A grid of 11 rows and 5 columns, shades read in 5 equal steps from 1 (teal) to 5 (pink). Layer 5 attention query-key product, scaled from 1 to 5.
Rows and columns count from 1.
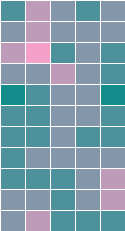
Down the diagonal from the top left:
2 4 2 3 1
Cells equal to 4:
7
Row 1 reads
2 4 3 2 3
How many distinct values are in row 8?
2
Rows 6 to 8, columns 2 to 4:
2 3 3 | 2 3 2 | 3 3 3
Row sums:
14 16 16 15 10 12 11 14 13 15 13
